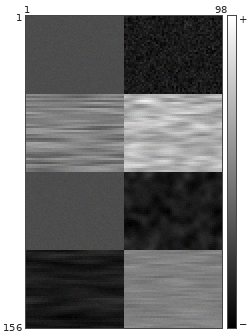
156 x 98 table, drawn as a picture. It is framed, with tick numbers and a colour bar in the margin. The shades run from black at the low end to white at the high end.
The table splits into 4 rows of 2 panels. Panel 1,1: low, flat. Panel 1,2: very low, fine-grained, faint in contrast. Panel 2,1: middling, streaked across. Panel 2,2: high, streaked across. Panel 3,1: low, flat. Panel 3,2: very low, blotchy, faint in contrast. Panel 4,1: very low, streaked across, faint in contrast. Panel 4,2: middling, streaked across, faint in contrast.
